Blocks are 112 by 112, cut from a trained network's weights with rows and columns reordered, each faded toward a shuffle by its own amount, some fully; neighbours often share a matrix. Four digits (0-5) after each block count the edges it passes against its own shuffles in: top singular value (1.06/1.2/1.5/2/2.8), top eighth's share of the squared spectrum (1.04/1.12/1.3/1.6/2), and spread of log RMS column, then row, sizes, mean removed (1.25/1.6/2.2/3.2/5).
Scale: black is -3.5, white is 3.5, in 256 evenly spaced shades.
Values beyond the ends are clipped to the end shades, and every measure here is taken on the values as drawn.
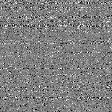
4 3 0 3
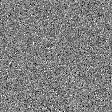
1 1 0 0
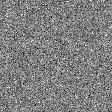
0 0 0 0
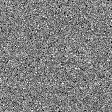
1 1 0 0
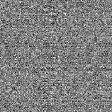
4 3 2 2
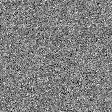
1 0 0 0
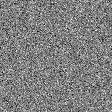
0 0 0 0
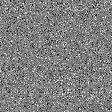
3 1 0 1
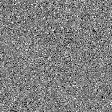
2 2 0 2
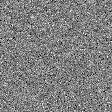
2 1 0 0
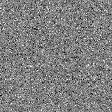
2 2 0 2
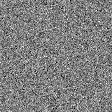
0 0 0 0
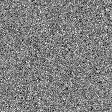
0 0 0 0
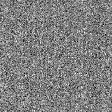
3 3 1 1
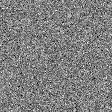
0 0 0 0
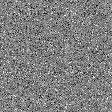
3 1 0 1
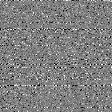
4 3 1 3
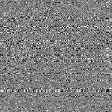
4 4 1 4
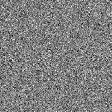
3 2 1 1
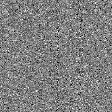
3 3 2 1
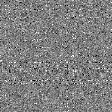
3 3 2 3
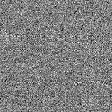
4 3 0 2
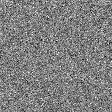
1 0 0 0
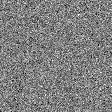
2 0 0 0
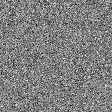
2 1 0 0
